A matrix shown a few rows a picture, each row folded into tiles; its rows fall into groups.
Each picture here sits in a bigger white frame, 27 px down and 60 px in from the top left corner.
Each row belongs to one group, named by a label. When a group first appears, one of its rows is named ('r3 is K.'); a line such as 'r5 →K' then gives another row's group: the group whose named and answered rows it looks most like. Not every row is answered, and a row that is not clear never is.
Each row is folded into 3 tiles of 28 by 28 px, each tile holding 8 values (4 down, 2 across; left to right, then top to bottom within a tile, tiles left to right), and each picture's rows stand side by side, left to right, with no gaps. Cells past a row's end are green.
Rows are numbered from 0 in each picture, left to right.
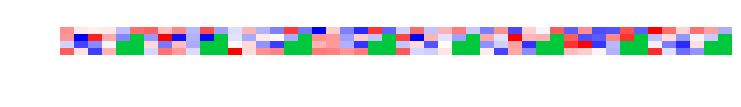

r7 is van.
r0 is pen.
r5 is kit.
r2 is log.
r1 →van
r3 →log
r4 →pen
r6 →log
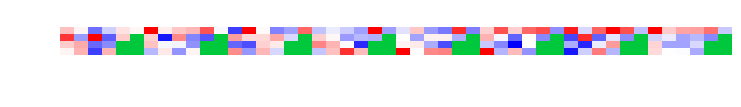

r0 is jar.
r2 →kit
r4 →log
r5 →van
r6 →van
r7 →van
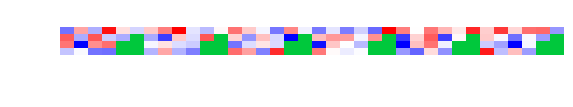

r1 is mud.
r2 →pen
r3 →kit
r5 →van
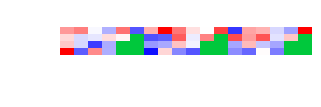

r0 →log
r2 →kit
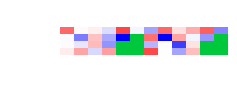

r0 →pen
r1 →pen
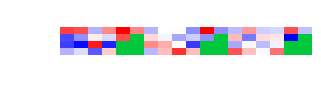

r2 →pen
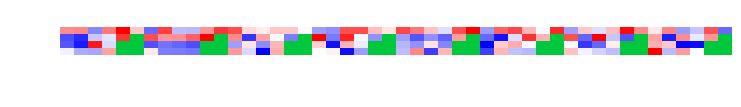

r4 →mud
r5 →mud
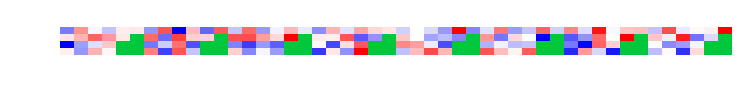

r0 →kit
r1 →kit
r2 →kit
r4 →log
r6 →mud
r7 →jar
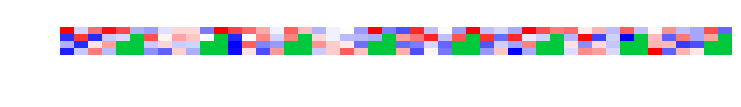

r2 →mud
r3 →log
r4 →kit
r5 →jar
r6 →van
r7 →log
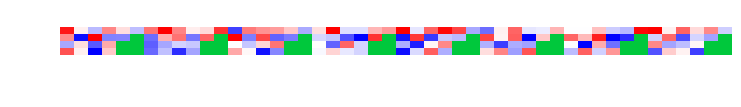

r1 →mud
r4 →van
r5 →jar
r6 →jar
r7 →van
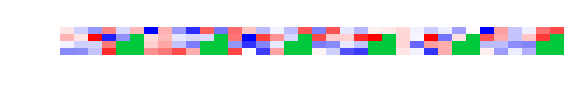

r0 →jar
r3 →kit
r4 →jar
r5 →kit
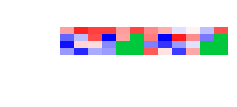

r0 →mud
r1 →pen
